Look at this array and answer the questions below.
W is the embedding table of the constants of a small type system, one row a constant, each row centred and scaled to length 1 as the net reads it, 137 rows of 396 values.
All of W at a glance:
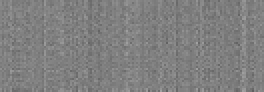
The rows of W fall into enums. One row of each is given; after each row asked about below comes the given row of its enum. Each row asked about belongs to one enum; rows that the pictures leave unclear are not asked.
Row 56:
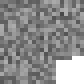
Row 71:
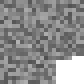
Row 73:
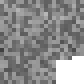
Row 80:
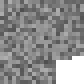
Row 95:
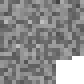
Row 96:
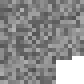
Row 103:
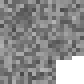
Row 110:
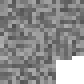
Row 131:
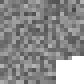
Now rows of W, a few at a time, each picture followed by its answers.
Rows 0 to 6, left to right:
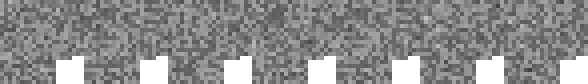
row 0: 80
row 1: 110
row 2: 73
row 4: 110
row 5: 95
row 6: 95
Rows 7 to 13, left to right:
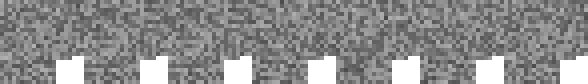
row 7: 80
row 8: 110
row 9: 110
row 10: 71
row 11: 73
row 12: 71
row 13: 80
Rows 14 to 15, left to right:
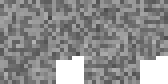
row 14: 73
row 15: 110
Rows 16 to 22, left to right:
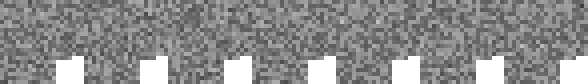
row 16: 71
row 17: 56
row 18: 103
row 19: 71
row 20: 95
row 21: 110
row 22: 95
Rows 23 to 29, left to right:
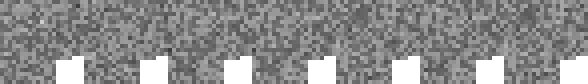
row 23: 95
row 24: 80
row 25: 73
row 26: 73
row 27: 103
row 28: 73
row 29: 103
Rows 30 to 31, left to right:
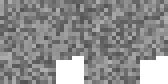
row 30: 80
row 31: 96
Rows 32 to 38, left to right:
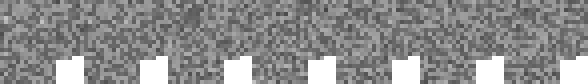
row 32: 95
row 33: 95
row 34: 103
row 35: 131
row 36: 110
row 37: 71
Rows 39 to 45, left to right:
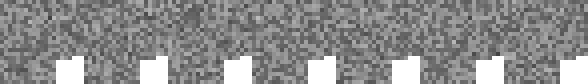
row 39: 73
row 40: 56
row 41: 103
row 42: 95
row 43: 71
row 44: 73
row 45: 80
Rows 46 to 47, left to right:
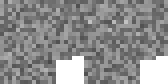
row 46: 80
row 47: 95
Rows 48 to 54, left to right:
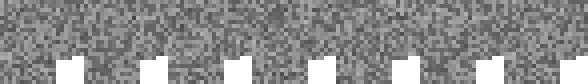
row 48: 80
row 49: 73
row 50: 110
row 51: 103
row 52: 56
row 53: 73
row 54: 80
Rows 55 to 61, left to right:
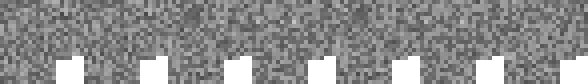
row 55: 56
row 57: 103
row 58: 95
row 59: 103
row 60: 95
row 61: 80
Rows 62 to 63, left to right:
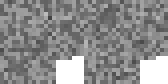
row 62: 73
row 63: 103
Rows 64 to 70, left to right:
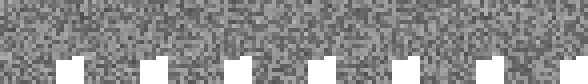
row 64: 80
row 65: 80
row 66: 110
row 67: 95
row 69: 56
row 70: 73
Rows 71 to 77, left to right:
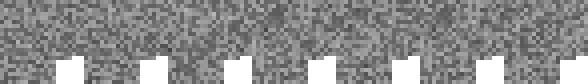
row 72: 71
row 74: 103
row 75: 110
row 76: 103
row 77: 96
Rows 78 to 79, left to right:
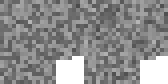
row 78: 95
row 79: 103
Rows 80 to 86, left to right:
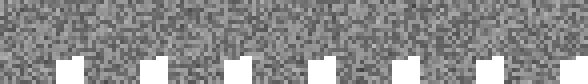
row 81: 95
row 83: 80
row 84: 95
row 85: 96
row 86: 71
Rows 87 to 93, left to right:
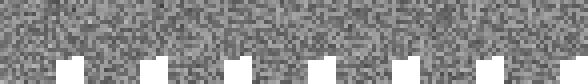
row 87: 131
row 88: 95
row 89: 110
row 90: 71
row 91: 110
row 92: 103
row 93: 71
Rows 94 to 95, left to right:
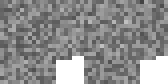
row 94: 96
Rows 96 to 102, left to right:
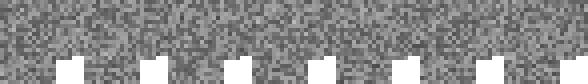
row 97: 110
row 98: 73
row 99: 95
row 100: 71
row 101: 96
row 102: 80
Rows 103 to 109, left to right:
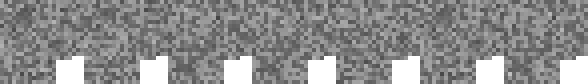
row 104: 110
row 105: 73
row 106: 73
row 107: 71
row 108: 103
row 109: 73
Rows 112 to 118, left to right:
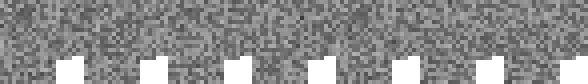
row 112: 103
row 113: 96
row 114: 110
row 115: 73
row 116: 103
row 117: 71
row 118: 71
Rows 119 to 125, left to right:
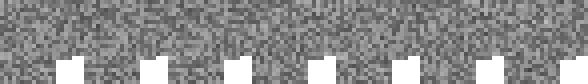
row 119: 80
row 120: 110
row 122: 56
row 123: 80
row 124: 56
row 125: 95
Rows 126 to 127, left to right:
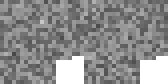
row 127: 80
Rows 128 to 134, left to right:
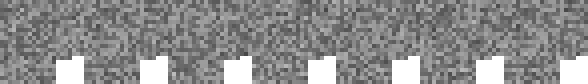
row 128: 96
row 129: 110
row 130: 73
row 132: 80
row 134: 110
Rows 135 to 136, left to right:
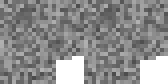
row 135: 103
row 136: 103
